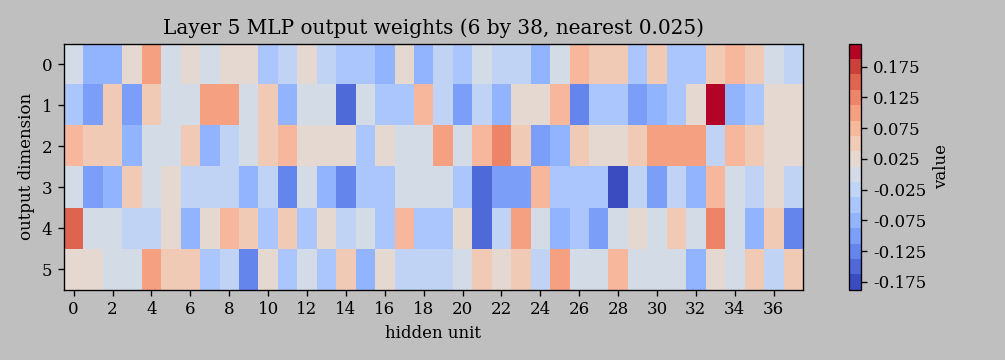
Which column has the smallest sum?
14
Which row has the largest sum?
2
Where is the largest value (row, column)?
1 33
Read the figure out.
Title: Layer 5 MLP output weights (6 by 38, nearest 0.025)
x-axis: hidden unit, ticks 0 2 4 6 8 10 12 14 16 18 20 22 24 26 28 30 32 34 36
y-axis: output dimension, ticks 0 1 2 3 4 5 (0 at the top)
Colour bar: value, ticks -0.175 -0.125 -0.075 -0.025 0.025 0.075 0.125 0.175
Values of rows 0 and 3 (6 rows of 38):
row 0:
0 -0.075 -0.075 0.025 0.1 0 0.025 0 0.025 0.025 -0.05 -0.025 0.025 -0.025 -0.05 -0.05 -0.075 0.025 -0.075 -0.025 -0.05 0 -0.025 -0.025 -0.075 0 0.075 0.05 0.05 -0.05 0.05 -0.05 -0.05 0.05 0.075 0.05 0 -0.025
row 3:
0 -0.1 -0.075 0.05 0 0.025 -0.025 -0.025 -0.025 -0.075 -0.025 -0.125 0 -0.075 -0.125 -0.05 -0.05 0 0 0 -0.05 -0.15 -0.1 -0.1 0.075 -0.05 -0.05 -0.05 -0.175 -0.025 -0.1 -0.025 -0.075 0.075 0 -0.025 0.025 -0.025
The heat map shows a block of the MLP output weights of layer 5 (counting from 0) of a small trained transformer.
